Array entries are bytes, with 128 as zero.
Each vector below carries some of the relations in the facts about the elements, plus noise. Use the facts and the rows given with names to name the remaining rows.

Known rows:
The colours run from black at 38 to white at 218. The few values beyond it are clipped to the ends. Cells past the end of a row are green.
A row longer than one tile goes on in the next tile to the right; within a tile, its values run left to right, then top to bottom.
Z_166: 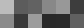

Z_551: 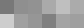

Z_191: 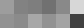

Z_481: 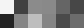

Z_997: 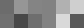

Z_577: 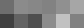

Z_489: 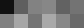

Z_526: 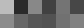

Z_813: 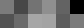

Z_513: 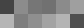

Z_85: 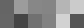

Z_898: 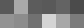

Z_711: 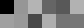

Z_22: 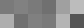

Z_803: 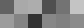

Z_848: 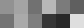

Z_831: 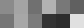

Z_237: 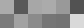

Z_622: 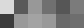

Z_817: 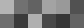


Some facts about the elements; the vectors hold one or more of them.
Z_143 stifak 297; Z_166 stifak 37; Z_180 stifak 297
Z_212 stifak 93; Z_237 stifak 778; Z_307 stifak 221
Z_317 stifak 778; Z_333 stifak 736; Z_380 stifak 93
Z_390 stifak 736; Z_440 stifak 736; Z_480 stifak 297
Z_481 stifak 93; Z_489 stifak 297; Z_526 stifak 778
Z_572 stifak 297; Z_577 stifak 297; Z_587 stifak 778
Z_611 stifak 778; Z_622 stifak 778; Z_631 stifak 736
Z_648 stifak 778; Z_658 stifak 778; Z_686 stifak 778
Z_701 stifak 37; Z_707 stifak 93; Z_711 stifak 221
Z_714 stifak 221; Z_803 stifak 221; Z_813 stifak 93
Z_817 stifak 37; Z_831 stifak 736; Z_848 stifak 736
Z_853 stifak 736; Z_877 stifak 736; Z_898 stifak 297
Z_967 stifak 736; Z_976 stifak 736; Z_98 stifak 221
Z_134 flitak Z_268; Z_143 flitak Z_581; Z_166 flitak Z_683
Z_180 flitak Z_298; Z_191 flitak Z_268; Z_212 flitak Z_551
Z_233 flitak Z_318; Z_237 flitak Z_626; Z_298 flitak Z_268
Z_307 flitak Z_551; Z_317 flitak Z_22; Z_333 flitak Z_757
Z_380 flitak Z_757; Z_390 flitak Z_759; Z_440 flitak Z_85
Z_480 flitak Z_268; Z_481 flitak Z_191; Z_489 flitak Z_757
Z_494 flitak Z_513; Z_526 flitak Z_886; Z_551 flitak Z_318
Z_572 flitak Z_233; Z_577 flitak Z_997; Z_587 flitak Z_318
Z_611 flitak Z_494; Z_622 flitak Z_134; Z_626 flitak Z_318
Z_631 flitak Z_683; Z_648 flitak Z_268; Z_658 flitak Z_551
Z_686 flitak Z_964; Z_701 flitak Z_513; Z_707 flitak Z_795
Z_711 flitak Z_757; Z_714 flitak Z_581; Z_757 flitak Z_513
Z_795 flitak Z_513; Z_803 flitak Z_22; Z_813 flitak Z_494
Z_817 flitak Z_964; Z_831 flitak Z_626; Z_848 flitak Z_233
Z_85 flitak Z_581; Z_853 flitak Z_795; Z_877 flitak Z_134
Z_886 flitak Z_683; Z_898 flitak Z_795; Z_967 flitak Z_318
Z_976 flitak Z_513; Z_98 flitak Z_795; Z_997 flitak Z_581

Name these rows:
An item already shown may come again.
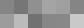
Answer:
Z_572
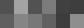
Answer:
Z_976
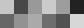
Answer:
Z_212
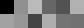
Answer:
Z_711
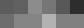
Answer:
Z_611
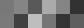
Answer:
Z_701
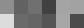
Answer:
Z_886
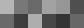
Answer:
Z_817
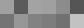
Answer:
Z_587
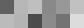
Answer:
Z_307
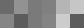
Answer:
Z_581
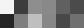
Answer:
Z_481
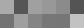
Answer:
Z_587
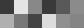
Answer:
Z_98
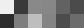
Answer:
Z_481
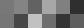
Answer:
Z_701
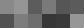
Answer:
Z_390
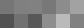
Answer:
Z_143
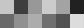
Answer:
Z_212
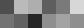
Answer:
Z_714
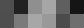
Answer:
Z_380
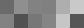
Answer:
Z_581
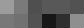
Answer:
Z_631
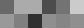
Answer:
Z_803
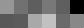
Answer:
Z_707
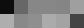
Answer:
Z_757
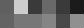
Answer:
Z_853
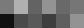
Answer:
Z_440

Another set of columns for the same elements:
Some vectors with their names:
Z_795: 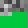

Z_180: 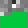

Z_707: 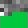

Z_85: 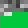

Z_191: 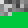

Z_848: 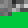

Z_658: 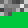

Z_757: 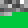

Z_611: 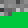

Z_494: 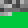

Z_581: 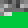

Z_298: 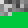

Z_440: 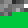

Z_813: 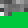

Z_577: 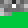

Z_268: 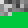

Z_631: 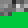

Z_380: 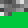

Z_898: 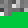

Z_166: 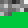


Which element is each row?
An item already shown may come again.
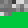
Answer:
Z_489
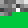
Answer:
Z_711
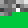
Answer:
Z_711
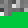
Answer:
Z_898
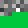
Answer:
Z_98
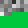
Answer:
Z_572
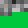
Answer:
Z_877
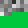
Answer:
Z_572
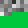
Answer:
Z_572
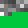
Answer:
Z_212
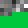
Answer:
Z_333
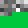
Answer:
Z_711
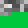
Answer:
Z_886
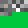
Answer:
Z_714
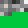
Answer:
Z_166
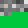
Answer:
Z_817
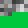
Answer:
Z_526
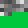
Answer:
Z_380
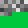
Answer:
Z_803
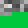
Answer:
Z_683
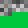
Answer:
Z_648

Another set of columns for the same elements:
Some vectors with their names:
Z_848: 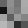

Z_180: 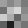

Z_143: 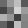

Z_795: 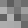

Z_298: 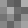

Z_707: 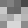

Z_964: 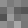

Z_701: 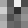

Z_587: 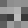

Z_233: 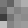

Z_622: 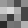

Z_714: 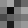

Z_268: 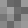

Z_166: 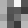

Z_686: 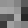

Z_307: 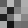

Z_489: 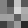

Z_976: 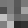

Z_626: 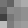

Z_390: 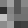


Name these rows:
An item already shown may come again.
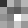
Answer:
Z_212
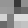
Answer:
Z_481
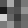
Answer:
Z_440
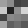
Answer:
Z_98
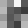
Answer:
Z_166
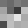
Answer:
Z_813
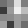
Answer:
Z_572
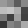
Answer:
Z_648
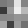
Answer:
Z_572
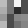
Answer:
Z_817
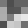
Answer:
Z_380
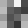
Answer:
Z_166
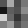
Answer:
Z_440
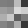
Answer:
Z_898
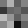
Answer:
Z_631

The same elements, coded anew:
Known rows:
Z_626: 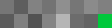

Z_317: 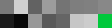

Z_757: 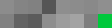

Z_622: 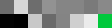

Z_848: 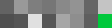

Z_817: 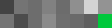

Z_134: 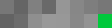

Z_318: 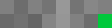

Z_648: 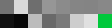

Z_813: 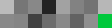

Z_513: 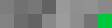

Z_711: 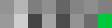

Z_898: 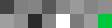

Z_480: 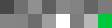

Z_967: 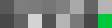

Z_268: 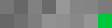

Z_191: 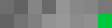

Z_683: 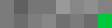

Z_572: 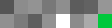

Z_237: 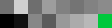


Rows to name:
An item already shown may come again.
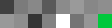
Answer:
Z_898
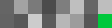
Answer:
Z_333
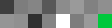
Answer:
Z_898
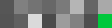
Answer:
Z_390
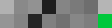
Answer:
Z_380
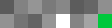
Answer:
Z_572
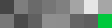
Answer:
Z_701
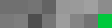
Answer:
Z_795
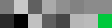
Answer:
Z_526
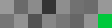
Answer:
Z_481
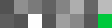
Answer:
Z_440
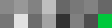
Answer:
Z_307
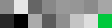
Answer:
Z_611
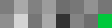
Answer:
Z_714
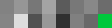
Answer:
Z_803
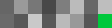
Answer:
Z_333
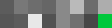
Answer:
Z_631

